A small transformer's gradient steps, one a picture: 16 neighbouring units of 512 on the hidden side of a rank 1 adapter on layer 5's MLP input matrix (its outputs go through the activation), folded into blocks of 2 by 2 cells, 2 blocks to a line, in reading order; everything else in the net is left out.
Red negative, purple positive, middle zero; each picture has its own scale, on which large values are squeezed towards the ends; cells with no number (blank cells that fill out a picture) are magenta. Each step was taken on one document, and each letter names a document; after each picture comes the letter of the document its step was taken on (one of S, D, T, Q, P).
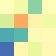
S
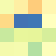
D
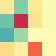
S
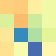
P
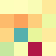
D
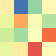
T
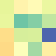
P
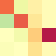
T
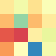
D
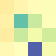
P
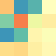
S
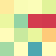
P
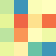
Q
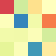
P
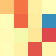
T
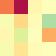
T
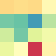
D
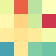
Q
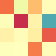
T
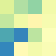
S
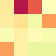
Q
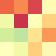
T
